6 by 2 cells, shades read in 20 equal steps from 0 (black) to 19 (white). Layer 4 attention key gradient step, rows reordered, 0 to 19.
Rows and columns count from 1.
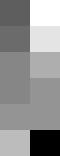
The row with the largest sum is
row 1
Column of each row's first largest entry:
2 2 2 2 1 1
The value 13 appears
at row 3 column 2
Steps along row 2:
up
